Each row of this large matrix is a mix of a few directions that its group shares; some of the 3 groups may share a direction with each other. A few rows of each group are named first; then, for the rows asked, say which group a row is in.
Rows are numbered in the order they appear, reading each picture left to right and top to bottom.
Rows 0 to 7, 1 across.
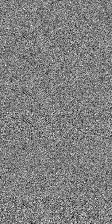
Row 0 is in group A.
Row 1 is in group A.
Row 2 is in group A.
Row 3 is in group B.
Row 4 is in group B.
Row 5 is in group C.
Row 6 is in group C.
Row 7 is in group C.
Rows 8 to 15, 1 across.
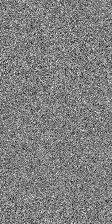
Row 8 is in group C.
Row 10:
A
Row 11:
A
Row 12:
C
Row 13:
B
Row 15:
C
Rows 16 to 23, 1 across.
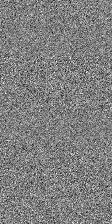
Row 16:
B
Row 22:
B
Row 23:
B
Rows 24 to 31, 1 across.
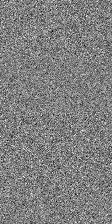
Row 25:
A
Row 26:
C
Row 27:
A
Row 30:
A
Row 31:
B
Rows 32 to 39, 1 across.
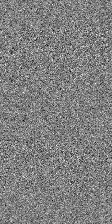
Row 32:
A
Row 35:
C
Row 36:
C
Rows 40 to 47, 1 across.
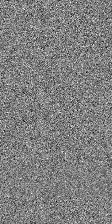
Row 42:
B
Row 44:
A
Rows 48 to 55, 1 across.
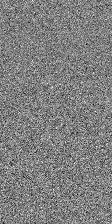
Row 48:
C
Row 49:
B
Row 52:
C
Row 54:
B
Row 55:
B
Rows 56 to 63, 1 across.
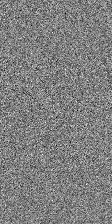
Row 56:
A
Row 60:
C
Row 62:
B
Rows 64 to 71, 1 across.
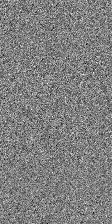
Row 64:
A
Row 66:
C
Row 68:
C
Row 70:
A
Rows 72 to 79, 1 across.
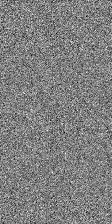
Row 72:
B
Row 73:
A
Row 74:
B
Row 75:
A
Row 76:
A
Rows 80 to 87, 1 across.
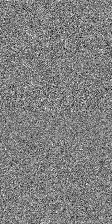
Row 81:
A
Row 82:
B
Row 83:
C
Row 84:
A
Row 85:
A
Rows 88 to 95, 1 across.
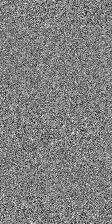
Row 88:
C
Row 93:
A
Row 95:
C
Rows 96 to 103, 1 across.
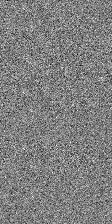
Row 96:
B
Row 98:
A
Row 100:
C
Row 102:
C
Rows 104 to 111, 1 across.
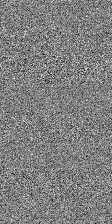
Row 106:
C
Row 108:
B
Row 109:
B
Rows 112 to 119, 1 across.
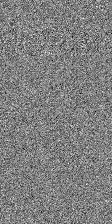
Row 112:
C
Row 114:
C
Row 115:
A
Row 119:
C
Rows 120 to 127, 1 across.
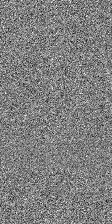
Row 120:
B
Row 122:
A
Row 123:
A
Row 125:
B
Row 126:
C
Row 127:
C
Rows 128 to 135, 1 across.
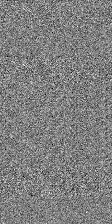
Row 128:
B
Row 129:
A
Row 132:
C
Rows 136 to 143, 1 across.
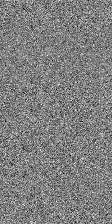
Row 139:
A
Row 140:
A
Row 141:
C
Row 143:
B
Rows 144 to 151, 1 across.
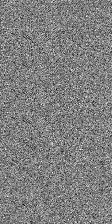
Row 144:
B
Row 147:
C
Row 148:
B
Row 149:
A
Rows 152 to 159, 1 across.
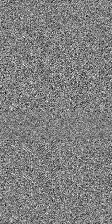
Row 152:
B
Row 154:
C
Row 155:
C
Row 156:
C
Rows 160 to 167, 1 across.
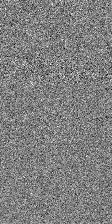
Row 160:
A
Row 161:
A
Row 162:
A
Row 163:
C
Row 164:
C
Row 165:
B
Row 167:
C
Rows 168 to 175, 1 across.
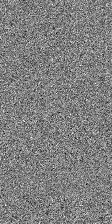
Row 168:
C
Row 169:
C
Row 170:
A
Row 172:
A
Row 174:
B
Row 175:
A
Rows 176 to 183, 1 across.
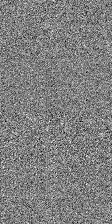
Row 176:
C
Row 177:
A
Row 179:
B
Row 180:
A
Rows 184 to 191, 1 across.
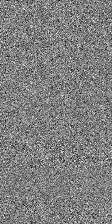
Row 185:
A
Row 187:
A
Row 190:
C
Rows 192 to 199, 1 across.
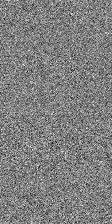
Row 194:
B
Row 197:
A
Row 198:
B
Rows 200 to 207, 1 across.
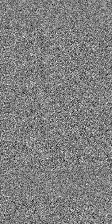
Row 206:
B
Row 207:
C
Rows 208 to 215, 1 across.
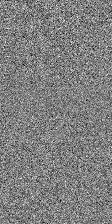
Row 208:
A
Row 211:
B
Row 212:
C
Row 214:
A
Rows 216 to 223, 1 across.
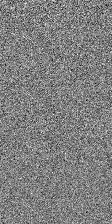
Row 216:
C
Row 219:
B
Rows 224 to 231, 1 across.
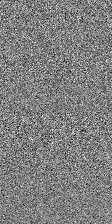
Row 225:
B
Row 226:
C
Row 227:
A
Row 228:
C
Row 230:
B
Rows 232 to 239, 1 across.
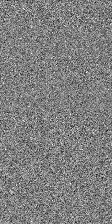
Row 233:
A
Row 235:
C
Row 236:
B
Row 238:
C
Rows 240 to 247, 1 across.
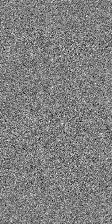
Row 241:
C
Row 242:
A
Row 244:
A
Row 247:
C
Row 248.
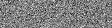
